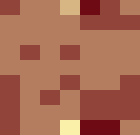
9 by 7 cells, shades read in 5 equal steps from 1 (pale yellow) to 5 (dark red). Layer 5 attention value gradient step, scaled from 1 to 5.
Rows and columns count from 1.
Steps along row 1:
down same down up down down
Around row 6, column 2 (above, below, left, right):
3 3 4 3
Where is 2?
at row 1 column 4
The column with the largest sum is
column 5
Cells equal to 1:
1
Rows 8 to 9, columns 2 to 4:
3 3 3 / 3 3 1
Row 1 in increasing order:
2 3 3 3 4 4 5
